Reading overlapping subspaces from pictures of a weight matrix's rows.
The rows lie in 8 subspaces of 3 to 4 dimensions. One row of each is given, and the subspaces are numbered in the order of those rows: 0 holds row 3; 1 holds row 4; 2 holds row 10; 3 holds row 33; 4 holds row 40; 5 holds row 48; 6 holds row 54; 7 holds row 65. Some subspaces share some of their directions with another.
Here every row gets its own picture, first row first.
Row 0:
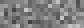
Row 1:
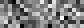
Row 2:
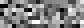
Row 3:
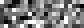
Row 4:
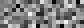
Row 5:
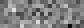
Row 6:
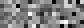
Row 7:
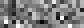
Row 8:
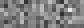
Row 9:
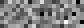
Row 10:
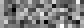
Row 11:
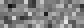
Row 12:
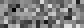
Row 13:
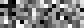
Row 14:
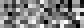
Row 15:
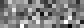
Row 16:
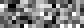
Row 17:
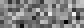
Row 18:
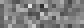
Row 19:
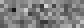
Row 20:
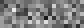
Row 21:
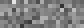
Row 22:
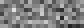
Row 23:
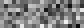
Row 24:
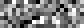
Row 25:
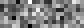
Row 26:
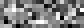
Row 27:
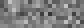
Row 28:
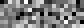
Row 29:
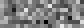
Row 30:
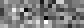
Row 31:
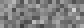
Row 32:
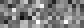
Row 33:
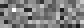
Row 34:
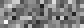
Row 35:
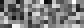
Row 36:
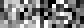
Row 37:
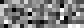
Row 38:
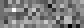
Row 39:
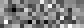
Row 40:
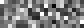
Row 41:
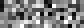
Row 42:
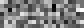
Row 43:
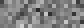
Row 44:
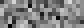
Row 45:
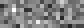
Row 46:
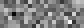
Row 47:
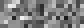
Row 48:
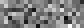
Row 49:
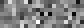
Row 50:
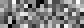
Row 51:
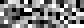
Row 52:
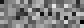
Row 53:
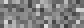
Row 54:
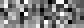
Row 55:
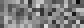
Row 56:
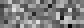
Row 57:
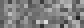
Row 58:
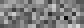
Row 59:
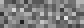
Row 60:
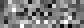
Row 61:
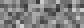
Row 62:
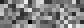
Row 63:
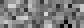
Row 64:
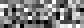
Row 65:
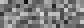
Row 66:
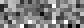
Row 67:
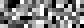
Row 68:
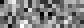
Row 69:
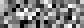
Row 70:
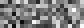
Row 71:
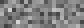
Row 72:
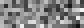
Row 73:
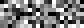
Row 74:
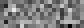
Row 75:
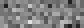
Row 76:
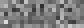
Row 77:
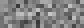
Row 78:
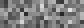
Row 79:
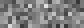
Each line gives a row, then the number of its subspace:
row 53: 7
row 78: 6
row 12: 1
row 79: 4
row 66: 0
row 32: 0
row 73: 1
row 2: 3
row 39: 7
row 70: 3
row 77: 1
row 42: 7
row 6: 1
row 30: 6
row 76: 6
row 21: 3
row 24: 3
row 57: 2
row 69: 1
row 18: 4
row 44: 4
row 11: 0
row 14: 2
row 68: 4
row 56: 4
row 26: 3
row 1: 4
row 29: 2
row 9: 1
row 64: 7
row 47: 0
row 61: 2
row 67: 0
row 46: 5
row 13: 3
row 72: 2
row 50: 4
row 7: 3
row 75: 2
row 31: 3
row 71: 7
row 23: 2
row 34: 0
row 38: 5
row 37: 0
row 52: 4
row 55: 7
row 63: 0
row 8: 6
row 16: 0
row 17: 2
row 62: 0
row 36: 6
